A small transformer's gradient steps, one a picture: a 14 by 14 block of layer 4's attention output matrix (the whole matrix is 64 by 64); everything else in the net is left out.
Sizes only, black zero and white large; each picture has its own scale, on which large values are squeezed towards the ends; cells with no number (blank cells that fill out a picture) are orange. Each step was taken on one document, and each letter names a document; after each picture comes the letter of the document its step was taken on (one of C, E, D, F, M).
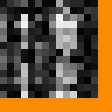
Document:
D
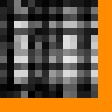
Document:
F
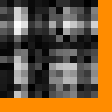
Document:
F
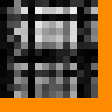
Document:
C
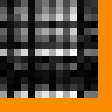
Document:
C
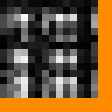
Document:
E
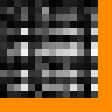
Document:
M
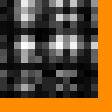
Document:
E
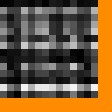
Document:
M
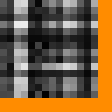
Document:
F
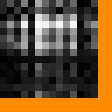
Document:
C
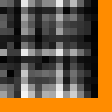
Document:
E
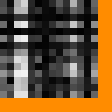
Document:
F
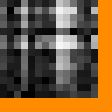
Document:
D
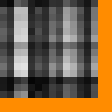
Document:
F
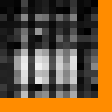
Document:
C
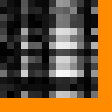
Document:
D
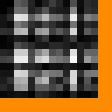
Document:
C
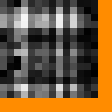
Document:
E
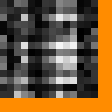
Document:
D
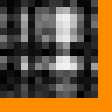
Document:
D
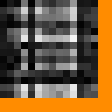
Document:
C
